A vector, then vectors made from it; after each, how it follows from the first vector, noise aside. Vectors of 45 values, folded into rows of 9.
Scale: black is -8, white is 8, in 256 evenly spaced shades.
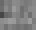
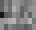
scaled up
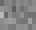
sign-scrambled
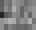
scaled up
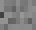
sign-scrambled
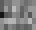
scaled up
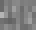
sign-scrambled
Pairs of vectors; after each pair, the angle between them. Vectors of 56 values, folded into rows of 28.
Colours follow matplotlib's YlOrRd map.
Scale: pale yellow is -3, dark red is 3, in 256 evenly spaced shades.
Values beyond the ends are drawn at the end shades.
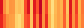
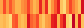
orthogonal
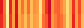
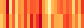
nearly opposite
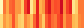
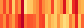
partly opposed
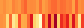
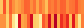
nearly parallel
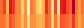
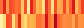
partly aligned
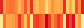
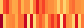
partly opposed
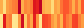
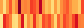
nearly parallel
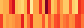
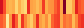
orthogonal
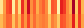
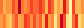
orthogonal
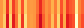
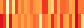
partly opposed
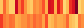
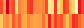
nearly opposite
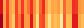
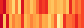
partly aligned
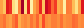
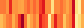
orthogonal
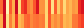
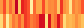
partly aligned
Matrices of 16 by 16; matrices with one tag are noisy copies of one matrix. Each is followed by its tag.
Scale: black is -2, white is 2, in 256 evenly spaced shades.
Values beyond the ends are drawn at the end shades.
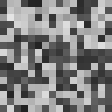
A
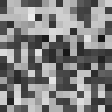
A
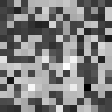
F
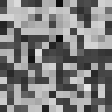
A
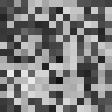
F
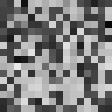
F
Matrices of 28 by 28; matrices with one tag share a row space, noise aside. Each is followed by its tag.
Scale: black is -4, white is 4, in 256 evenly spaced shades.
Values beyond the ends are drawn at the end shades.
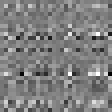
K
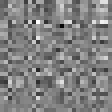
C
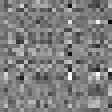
K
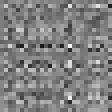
K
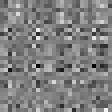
C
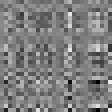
K
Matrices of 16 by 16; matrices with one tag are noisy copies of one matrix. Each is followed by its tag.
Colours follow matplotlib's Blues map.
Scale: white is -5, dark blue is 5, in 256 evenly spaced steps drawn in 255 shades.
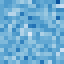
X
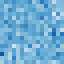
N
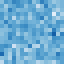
N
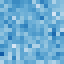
N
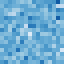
X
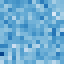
N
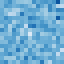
X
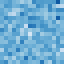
X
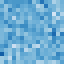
N
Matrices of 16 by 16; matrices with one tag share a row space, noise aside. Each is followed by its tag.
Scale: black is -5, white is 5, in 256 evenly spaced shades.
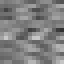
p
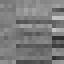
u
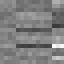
u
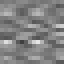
p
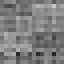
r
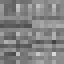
r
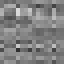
r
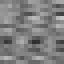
p
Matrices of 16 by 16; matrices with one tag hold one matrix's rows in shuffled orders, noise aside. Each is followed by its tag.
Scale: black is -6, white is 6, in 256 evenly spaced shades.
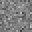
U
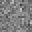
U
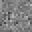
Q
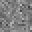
U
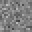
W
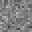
W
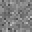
Q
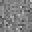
U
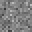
Q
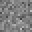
U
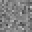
U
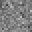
U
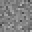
U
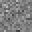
W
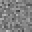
W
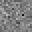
W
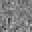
Q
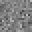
U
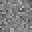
U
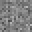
Q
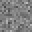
Q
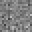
Q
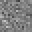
W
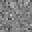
Q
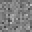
Q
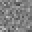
W
